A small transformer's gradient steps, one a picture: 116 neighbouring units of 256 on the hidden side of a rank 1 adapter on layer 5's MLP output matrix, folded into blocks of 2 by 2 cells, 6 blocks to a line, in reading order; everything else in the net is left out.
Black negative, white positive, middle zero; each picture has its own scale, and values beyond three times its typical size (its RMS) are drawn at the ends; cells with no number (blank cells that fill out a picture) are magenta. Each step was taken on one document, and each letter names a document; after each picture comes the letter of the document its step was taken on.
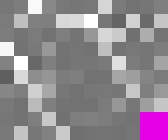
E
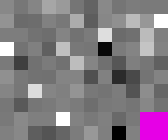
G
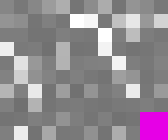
G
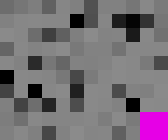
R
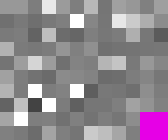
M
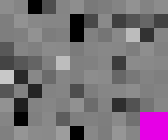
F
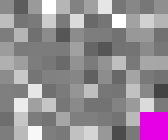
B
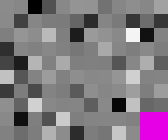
F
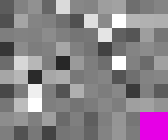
G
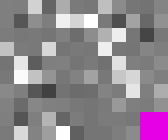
E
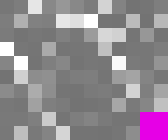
E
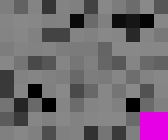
M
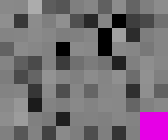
G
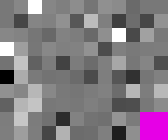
E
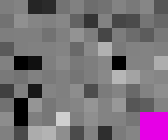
F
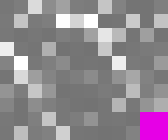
E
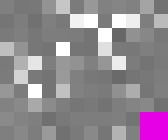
G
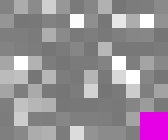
B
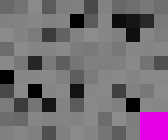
R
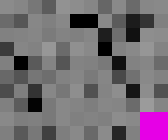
G
